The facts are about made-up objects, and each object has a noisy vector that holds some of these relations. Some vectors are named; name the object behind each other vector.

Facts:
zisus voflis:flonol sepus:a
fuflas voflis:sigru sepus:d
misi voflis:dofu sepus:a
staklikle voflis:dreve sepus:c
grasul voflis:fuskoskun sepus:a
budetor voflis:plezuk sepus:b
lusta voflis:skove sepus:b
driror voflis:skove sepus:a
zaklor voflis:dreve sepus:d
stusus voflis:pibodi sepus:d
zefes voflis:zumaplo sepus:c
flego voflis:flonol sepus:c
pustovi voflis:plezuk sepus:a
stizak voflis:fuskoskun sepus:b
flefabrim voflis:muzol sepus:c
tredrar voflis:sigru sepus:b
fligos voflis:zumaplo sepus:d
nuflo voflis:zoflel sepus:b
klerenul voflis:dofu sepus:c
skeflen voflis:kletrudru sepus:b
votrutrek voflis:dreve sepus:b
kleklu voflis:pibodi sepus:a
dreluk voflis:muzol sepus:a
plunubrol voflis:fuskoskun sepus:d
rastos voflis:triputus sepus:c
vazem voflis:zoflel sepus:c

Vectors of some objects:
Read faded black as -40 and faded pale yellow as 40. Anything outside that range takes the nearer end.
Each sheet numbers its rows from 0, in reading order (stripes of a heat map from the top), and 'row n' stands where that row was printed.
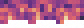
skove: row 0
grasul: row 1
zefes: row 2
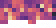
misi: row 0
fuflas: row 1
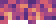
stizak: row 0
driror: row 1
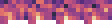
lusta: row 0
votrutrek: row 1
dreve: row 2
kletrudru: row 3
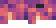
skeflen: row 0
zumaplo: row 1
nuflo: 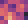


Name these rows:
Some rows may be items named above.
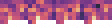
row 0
pibodi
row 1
staklikle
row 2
stusus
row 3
fuskoskun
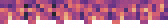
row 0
fligos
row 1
zaklor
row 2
tredrar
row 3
vazem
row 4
plunubrol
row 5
kleklu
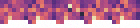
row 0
rastos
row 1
staklikle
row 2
fuflas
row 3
klerenul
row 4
staklikle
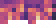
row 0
stusus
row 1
fligos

